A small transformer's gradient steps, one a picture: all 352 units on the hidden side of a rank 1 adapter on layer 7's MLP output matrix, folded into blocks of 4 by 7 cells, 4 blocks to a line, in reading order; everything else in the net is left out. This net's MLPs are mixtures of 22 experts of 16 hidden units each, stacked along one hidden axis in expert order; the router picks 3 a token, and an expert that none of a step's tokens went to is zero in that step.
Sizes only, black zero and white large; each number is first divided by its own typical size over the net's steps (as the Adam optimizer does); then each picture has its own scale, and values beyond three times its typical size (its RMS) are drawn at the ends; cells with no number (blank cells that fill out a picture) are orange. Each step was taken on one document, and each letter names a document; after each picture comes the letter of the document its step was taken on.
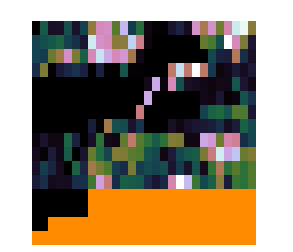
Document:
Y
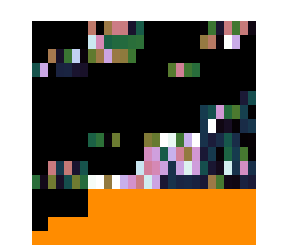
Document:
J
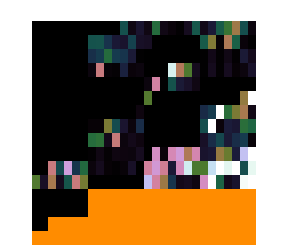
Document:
J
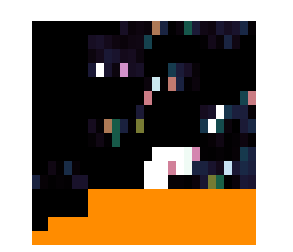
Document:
J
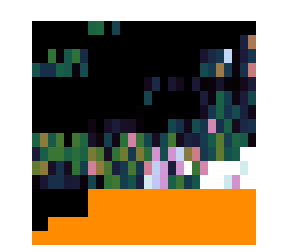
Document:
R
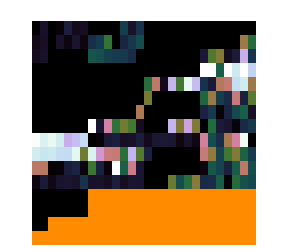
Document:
R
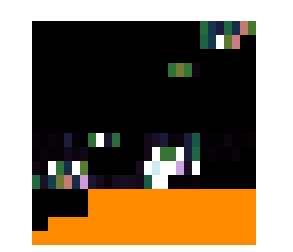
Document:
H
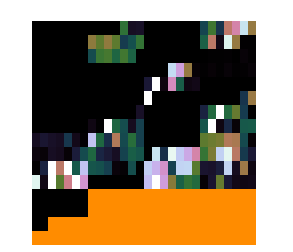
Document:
Y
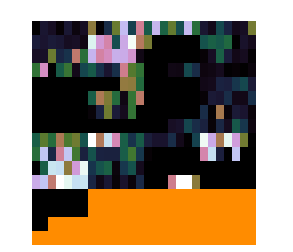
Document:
Y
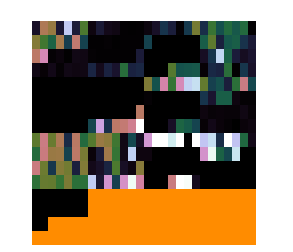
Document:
R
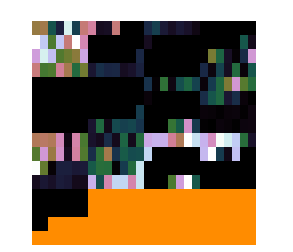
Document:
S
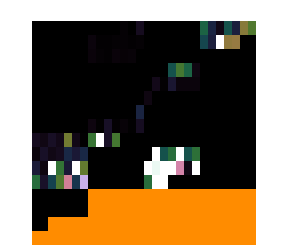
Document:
H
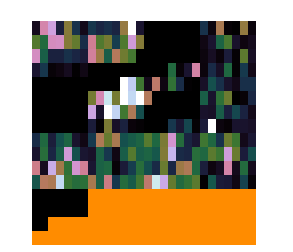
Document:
Y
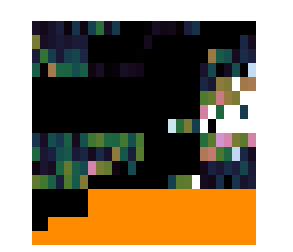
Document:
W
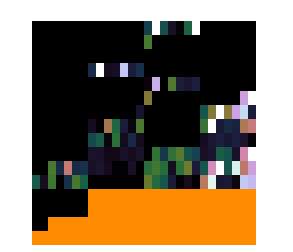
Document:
J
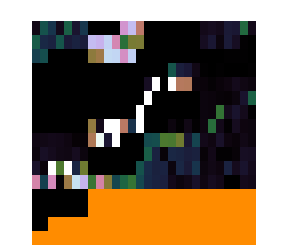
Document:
J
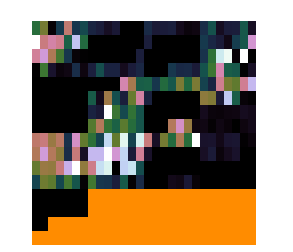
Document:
S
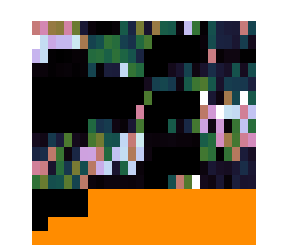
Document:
W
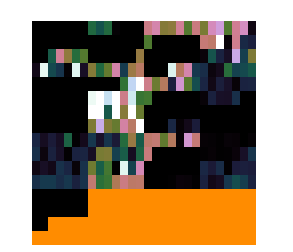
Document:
S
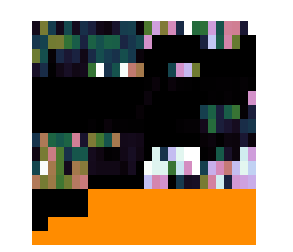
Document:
Y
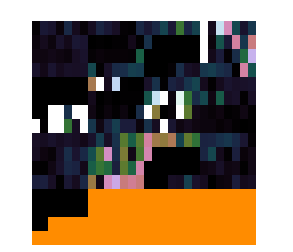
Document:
R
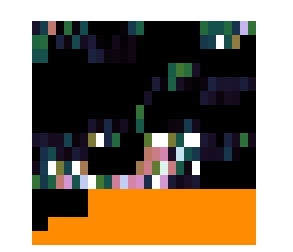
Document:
H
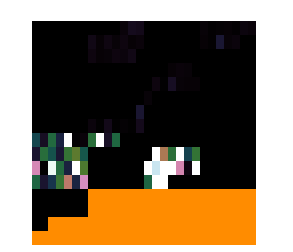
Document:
H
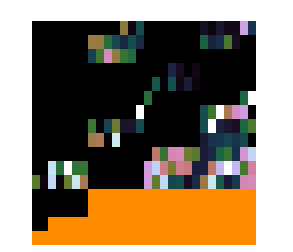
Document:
J
